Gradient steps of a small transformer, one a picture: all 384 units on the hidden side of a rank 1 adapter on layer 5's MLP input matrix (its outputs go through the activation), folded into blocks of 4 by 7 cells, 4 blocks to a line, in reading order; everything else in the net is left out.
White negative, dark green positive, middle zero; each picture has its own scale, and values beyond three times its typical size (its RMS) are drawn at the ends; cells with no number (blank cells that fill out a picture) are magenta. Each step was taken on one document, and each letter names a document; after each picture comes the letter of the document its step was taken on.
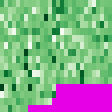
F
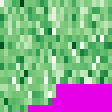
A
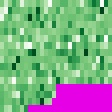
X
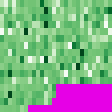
A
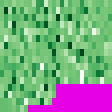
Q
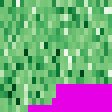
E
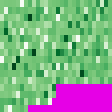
X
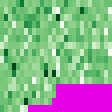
Q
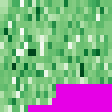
X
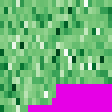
E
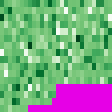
F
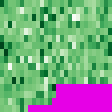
A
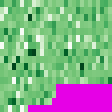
X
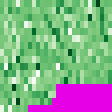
F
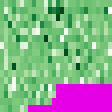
Q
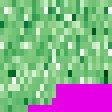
Q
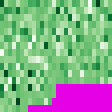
F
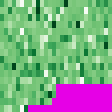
X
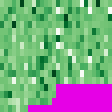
E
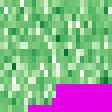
Q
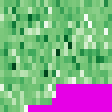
Q
